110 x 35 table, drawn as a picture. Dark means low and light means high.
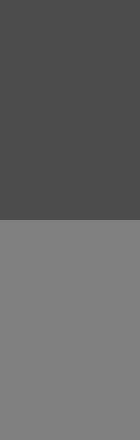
It is made of 2 by 1 panels. Panel 1,1: low, flat. Panel 2,1: middling, flat.
